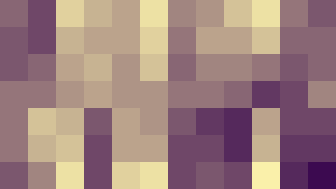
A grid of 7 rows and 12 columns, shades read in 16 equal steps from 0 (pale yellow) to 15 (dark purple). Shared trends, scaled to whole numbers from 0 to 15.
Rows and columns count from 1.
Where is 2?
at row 1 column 3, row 2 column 6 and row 7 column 5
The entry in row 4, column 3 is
6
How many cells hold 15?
1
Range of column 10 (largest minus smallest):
12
